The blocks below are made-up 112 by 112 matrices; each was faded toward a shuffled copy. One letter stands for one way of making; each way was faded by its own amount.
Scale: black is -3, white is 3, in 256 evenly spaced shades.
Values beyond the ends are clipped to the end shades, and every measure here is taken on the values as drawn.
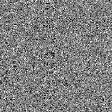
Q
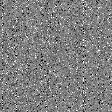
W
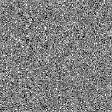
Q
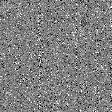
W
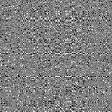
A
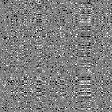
A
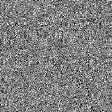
Q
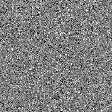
Q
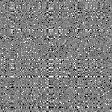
A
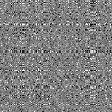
A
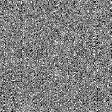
Q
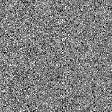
Q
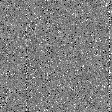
W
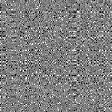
A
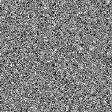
Q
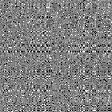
A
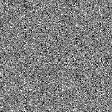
Q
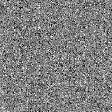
Q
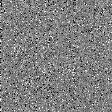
W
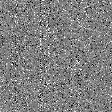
W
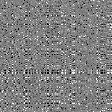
A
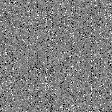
W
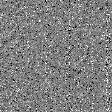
W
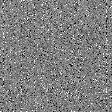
W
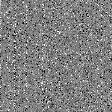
W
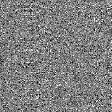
Q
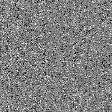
W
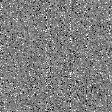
W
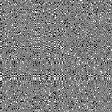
A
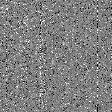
W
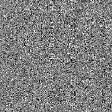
Q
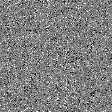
W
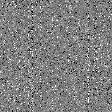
W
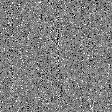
W
